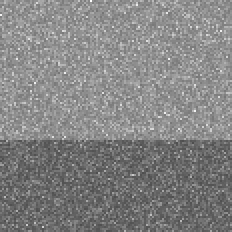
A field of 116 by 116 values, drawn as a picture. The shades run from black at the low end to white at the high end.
Seam: horizontal, 60% of the way down, the top part higher. Average level on the scale: 50%. Histogram: bell-shaped. Stripes: none.
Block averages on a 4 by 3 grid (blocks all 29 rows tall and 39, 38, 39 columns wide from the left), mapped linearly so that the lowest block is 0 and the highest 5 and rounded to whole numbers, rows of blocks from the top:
5 5 5 / 5 5 5 / 2 2 2 / 0 0 0
